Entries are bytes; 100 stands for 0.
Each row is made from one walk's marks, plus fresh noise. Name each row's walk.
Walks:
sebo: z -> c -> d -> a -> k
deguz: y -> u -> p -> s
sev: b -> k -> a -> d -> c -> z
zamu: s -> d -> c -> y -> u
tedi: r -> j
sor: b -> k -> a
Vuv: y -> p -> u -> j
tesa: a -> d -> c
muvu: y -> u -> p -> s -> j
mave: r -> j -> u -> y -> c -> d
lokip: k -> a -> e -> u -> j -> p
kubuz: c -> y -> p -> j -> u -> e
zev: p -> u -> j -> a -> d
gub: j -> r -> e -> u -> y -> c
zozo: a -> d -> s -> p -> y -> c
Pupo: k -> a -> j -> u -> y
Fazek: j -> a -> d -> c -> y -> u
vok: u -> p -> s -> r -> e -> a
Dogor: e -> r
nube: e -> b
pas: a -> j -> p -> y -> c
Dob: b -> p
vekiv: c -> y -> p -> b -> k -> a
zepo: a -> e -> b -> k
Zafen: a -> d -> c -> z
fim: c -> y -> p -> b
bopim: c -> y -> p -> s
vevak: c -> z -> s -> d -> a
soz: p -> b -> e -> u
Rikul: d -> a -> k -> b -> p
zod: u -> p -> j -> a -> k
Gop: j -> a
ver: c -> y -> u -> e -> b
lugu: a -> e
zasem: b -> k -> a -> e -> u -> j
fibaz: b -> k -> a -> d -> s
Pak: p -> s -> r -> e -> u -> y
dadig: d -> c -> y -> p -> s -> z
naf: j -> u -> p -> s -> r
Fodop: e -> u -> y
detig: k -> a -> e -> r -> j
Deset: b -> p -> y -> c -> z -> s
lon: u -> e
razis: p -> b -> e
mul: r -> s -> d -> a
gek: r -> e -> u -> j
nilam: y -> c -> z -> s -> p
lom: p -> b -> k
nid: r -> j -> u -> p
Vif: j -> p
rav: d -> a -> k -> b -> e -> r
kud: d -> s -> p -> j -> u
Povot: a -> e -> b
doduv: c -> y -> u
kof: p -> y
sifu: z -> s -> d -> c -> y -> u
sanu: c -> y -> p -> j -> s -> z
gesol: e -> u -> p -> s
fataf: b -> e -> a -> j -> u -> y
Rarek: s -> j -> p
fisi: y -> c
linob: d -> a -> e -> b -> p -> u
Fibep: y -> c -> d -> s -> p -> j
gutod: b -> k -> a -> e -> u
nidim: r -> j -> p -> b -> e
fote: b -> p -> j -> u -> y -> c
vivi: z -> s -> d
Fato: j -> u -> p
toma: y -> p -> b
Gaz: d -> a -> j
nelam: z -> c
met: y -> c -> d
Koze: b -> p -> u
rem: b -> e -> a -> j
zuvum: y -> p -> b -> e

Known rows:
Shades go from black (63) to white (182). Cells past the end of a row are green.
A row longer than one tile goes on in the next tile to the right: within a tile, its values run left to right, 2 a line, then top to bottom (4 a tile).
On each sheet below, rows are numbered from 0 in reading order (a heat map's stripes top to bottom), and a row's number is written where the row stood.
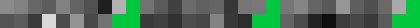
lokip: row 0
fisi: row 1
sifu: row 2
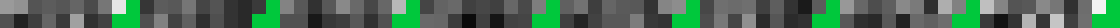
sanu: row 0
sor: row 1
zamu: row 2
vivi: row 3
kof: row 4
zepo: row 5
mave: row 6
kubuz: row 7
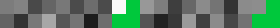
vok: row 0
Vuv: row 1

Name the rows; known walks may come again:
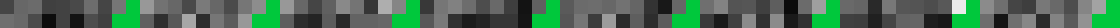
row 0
vivi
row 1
gek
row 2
mave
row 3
sev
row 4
gutod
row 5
zuvum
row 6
zozo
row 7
nid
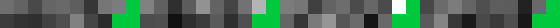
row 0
fisi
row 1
zamu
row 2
vok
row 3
sebo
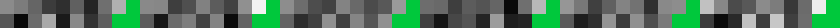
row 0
nidim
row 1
Pak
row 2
Fato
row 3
fim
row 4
Vuv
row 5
kubuz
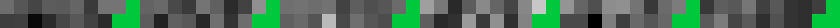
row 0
met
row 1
Koze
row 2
detig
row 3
muvu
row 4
Fazek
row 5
sor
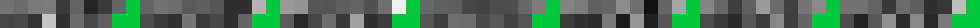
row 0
rem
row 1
linob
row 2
sanu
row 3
Dogor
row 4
ver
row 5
doduv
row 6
soz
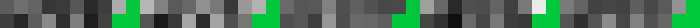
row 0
razis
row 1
gub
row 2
Gop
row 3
Fibep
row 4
Vif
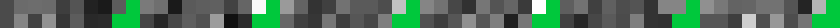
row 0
zepo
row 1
bopim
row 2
kud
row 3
gesol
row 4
kof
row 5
lokip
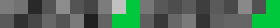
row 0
deguz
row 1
tedi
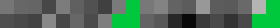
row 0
lon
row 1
sifu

